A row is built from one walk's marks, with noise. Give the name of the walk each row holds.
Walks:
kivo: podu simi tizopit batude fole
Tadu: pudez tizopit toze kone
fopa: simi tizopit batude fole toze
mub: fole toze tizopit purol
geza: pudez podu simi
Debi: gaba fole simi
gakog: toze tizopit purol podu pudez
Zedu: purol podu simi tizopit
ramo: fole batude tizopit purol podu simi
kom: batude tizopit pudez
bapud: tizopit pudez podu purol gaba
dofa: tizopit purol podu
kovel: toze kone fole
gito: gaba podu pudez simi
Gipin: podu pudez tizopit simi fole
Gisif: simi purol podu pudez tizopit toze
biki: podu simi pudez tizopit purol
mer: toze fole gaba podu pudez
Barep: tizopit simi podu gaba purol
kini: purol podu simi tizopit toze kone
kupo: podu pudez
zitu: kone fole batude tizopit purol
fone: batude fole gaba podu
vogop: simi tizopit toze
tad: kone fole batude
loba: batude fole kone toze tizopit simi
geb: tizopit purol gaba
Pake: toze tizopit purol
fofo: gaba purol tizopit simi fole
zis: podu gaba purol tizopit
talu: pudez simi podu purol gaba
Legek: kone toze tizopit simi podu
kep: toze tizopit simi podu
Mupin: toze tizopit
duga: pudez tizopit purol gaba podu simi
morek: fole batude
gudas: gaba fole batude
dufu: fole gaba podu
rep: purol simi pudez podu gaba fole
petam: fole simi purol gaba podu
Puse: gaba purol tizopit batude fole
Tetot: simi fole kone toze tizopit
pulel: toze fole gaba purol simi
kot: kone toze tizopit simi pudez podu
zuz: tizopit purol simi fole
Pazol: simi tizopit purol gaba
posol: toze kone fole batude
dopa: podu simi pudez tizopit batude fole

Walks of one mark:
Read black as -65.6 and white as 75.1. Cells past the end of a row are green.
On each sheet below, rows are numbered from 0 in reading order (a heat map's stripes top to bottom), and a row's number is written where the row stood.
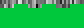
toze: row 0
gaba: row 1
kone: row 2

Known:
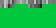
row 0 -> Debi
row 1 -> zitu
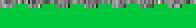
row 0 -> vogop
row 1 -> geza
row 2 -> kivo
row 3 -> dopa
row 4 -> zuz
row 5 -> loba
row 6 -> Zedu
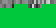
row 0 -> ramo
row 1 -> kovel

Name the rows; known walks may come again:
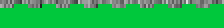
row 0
duga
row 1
kivo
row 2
talu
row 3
zuz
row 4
Pake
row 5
zis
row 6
loba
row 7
kini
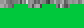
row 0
Pazol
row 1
Zedu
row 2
mub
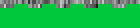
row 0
Tetot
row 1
geza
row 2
Debi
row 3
zitu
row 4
kep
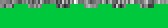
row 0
dofa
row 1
gakog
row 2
posol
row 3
vogop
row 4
kovel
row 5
Puse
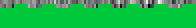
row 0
ramo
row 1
geb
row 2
Gisif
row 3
dopa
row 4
fone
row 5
gudas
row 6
kot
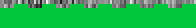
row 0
Mupin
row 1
tad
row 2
Tadu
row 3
pulel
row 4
fopa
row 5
petam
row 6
fofo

